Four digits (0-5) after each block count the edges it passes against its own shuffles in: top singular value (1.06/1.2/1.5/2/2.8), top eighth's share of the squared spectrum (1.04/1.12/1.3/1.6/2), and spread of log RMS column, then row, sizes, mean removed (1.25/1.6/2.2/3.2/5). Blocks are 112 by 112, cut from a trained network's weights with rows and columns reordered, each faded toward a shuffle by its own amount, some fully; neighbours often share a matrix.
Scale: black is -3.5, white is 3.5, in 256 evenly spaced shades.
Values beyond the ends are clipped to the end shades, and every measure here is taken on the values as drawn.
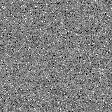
0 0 0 0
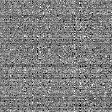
4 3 3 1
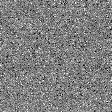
1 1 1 0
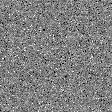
0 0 0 0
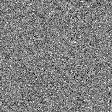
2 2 1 0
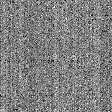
3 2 0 2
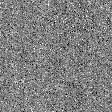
1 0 0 0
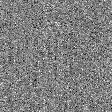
1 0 0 0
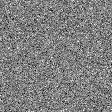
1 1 0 0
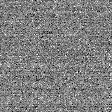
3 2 1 0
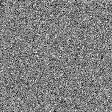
0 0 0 0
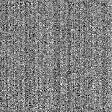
4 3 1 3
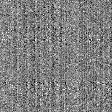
4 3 1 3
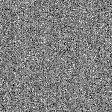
1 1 0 0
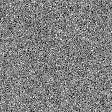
0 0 0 0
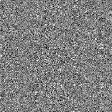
3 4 2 2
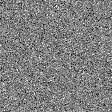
0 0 0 0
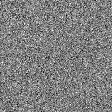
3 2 0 0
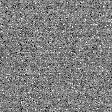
2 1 1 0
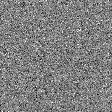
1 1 0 0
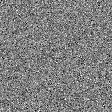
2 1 0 0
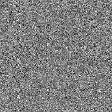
2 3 2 2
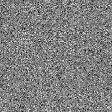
3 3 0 2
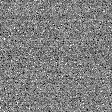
2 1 0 0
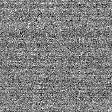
3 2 2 0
